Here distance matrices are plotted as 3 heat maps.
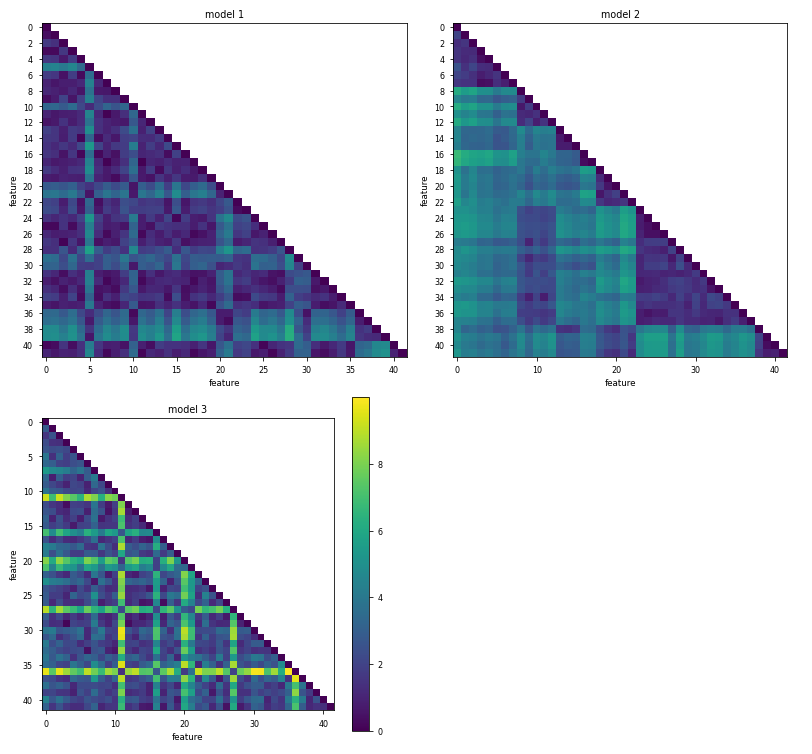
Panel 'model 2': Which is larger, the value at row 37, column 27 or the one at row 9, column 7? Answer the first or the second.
the second
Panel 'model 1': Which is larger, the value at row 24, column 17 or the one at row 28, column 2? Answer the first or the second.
the second
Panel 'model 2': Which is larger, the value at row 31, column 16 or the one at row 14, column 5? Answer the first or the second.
the first
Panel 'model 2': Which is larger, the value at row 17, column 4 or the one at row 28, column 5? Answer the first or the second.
the first
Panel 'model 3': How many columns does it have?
42
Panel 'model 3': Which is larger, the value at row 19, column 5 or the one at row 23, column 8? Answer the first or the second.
the second
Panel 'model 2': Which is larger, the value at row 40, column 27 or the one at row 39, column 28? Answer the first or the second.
the second
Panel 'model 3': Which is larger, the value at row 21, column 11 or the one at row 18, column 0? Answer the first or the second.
the second
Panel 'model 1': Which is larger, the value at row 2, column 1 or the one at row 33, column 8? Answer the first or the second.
the first
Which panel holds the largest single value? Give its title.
model 3
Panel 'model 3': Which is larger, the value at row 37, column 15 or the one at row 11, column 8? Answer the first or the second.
the second
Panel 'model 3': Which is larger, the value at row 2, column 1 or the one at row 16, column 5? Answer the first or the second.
the second
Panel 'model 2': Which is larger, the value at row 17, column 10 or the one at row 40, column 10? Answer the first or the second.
the second
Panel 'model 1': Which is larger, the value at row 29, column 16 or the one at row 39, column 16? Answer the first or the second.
the second
